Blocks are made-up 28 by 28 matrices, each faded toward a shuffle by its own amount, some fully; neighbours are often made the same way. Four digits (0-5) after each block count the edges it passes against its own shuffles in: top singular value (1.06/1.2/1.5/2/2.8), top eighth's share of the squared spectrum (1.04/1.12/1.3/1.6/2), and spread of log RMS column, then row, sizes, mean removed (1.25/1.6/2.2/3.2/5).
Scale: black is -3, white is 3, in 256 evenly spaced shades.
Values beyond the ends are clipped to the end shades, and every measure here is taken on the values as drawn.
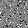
1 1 0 0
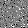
2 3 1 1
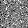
1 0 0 0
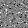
1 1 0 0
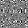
3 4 2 2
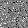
0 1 0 1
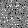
1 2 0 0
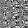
3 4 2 1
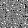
2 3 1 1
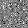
2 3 1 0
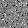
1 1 0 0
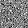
1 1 0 0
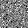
1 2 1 0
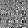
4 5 2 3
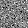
0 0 0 0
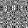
4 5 3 2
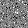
0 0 0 0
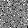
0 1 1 0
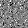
1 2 1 0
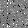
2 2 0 0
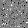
0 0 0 0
